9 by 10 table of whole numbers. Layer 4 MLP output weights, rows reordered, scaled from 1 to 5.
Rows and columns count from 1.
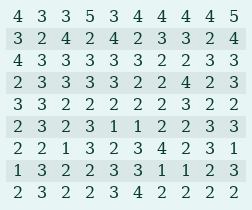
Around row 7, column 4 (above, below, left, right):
3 2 1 2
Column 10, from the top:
5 4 3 3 2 3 1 3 2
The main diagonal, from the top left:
4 2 3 3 2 1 4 1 2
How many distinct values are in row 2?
3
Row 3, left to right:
4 3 3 3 3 3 2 2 3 3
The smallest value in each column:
1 2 1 2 1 1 1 1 2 1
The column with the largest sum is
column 10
